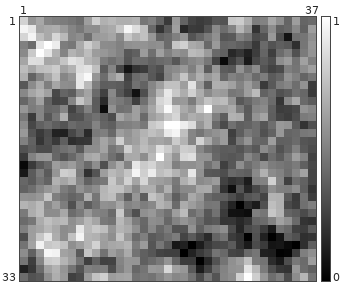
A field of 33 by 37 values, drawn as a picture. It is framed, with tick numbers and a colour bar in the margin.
Mirror symmetry: none. Ninth with the highest average: centre. Grain: blotchy. Stripes: none. Histogram: bell-shaped. Ninth with the lowest average: bottom right.
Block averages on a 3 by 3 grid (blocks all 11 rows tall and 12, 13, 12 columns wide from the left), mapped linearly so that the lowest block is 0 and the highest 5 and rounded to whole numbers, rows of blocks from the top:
4 3 1 / 1 5 1 / 4 2 0
